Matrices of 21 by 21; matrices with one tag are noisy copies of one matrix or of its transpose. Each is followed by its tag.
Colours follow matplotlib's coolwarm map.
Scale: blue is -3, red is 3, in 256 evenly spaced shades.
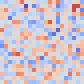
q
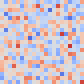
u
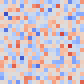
u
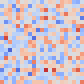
u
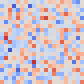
u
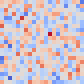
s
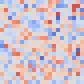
q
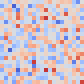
u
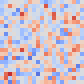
q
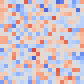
s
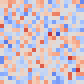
s
